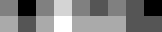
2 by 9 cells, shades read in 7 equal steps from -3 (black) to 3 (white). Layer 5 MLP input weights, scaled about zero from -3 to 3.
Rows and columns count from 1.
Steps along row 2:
down up up down same same down same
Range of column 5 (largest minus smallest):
1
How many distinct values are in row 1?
4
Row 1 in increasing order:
-3 -3 -1 -1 0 0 0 0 2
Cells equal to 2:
1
